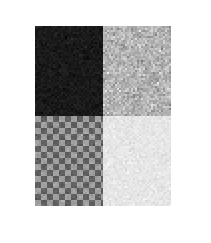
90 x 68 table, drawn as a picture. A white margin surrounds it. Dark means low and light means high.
It is made of 2 by 2 panels. Panel 1,1: very low, fine-grained, faint in contrast. Panel 1,2: high, fine-grained. Panel 2,1: middling, checkered, strong in contrast. Panel 2,2: very high, fine-grained, faint in contrast.
